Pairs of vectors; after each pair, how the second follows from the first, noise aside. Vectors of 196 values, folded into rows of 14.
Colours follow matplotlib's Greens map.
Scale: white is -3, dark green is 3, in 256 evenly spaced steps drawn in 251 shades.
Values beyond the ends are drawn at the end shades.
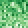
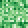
wrapped around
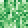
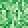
wrapped around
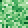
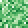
sign-scrambled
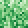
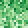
negated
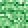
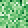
sign-scrambled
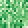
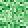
sign-scrambled
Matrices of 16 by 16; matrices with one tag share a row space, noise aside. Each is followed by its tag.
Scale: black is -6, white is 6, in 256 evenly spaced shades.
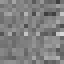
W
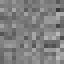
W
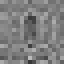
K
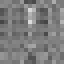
K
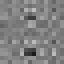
K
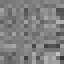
W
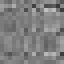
W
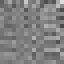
W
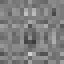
K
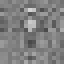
K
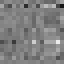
W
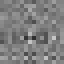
K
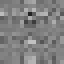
K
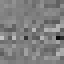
W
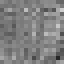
W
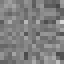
W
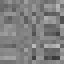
W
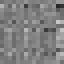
W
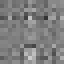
K
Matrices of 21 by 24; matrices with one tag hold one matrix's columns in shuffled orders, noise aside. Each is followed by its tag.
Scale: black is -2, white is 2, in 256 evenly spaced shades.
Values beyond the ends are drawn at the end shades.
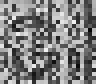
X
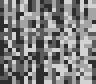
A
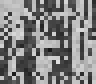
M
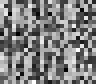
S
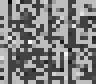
X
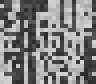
A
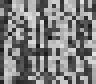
M
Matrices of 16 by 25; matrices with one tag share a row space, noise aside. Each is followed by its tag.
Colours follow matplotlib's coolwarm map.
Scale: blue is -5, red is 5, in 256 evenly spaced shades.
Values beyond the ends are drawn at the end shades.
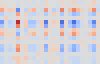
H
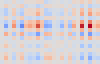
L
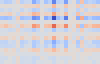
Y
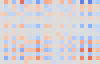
L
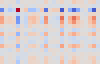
H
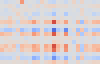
Y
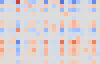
H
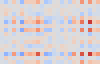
L
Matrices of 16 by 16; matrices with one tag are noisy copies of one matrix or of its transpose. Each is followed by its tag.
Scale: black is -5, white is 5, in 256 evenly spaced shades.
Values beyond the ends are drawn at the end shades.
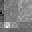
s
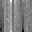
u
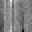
u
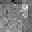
s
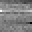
u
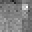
s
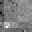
s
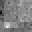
s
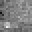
s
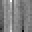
u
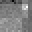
s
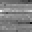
u
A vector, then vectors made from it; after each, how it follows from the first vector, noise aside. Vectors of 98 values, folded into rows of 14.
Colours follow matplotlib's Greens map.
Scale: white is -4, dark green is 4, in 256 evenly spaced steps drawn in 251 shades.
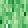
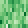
copied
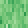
shrunk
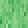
shrunk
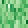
wrapped around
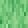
shrunk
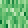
sign-scrambled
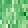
sign-scrambled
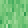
shrunk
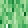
copied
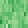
shrunk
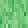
shrunk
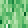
copied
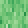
shrunk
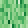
wrapped around
